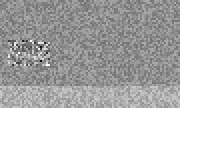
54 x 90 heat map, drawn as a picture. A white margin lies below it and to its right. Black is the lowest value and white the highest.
Odd patch: rougher, in the middle left. Seam: horizontal, 80% of the way down, the bottom part higher. Stripes: none. Roughest part: middle left. Mirror symmetry: none.
